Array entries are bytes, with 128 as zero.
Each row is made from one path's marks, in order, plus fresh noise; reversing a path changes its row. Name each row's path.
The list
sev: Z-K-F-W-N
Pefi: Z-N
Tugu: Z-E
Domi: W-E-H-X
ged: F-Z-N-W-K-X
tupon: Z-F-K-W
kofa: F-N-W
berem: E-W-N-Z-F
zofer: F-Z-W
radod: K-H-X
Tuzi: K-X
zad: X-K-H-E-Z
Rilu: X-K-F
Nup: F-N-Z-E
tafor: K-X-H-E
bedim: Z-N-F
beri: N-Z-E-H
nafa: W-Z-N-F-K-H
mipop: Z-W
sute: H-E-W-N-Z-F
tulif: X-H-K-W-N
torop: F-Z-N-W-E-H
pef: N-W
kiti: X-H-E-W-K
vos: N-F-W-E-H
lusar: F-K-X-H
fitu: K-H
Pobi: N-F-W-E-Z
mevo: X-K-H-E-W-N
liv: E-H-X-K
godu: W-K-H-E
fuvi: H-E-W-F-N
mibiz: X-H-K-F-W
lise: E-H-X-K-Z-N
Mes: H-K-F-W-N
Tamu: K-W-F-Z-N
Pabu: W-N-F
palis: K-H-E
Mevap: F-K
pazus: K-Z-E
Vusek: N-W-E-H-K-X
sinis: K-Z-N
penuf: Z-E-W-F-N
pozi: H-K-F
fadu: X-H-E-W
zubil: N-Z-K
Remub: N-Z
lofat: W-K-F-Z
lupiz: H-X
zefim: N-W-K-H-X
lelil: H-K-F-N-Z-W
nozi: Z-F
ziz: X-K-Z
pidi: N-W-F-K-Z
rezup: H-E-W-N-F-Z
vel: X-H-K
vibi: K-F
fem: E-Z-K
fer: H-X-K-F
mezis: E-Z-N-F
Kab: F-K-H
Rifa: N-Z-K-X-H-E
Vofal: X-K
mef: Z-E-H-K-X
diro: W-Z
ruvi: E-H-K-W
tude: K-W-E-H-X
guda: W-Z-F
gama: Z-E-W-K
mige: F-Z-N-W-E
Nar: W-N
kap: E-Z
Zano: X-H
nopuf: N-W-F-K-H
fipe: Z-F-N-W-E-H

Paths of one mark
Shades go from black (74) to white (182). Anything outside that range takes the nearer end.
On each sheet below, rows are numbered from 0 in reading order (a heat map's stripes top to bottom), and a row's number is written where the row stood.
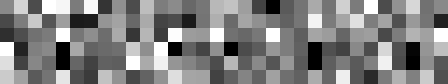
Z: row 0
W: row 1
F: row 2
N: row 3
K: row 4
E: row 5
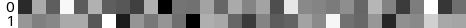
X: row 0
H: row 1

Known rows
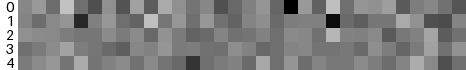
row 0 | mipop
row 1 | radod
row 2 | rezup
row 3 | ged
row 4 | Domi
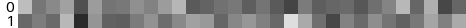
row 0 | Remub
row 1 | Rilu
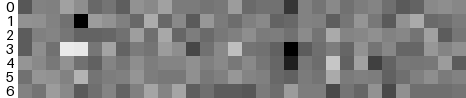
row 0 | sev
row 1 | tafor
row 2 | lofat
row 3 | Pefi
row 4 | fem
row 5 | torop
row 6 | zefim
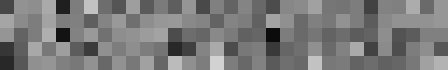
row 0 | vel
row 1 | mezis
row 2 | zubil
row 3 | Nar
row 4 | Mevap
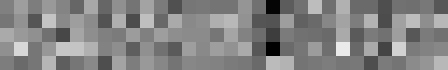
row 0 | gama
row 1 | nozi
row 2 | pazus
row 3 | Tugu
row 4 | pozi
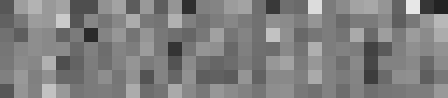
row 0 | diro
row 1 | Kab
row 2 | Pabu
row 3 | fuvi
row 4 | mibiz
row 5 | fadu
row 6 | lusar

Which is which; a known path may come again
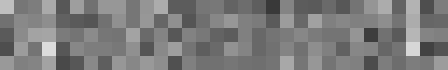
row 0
Remub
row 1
lofat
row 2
tulif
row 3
ziz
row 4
lelil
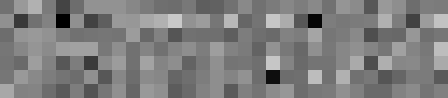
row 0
godu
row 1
vibi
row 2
mevo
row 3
Nup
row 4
Pabu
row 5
gama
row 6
Pobi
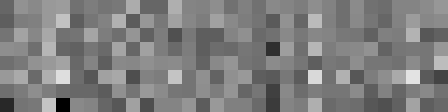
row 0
lusar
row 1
zofer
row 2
zad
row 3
tupon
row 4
ged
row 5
kap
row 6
Tamu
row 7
Vofal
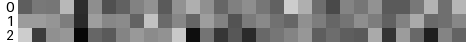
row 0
Rilu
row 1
tafor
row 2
pef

